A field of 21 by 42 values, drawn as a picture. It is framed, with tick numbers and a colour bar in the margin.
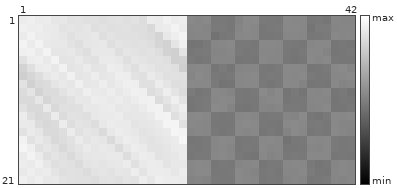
The table splits into one row of 2 panels. Panel 1,1: very high, slanting down to the right, faint in contrast. Panel 1,2: middling, checkered, faint in contrast.
